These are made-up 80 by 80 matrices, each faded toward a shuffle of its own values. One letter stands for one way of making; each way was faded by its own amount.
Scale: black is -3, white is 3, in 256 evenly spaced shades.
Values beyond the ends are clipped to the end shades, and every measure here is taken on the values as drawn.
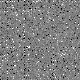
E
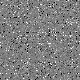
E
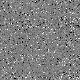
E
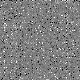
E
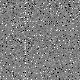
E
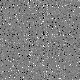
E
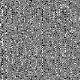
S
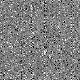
S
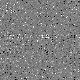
E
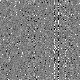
S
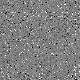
E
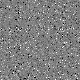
E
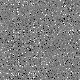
E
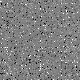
E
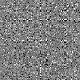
S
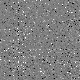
E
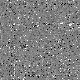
E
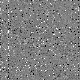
E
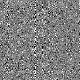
S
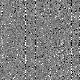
S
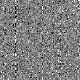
S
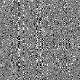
S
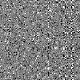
S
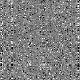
S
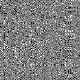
S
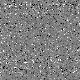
E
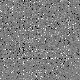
E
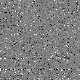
E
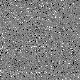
E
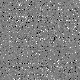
E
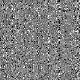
S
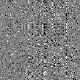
S
